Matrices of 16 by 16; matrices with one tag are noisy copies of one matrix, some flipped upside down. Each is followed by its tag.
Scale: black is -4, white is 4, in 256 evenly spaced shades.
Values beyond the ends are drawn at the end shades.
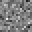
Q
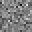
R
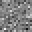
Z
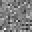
Z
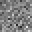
R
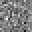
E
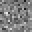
E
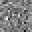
E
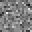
Q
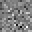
R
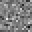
Q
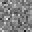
E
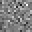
R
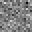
Z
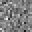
E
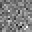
R
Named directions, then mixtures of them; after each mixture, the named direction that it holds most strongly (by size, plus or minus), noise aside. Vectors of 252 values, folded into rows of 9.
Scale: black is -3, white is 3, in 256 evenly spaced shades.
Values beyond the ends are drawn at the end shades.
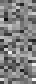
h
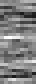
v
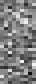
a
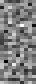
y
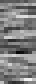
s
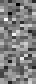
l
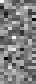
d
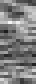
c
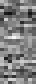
v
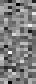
l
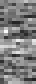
s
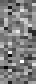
a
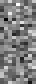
l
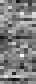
v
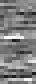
v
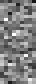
l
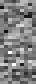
y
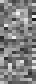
d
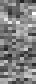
c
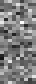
l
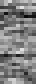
v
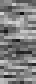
c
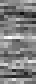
v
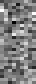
l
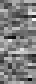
s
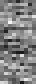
s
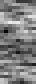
c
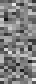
h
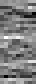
v
